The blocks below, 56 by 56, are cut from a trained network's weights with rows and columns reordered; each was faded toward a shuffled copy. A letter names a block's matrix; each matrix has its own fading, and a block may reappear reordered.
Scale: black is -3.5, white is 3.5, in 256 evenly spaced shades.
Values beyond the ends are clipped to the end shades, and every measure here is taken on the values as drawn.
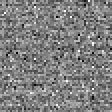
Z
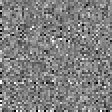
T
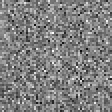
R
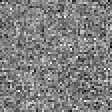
R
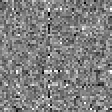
T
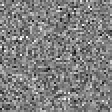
R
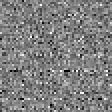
T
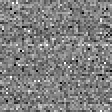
Z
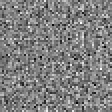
R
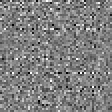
T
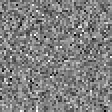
R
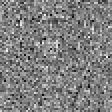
R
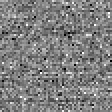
Z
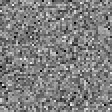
R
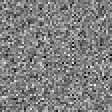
R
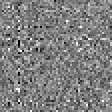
T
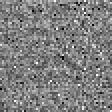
Z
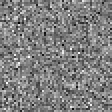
R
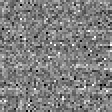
Z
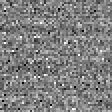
Z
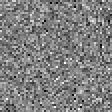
R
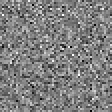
R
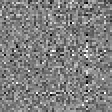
T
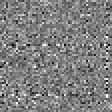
T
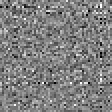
T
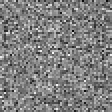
R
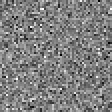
R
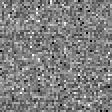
Z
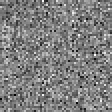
R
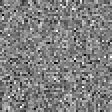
R
